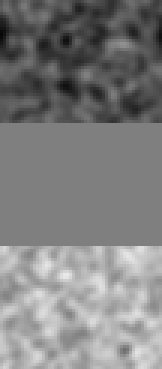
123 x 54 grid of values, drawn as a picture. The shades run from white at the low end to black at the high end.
It is made of 3 by 1 panels. Panel 1,1: high, blotchy. Panel 2,1: middling, flat. Panel 3,1: low, blotchy.
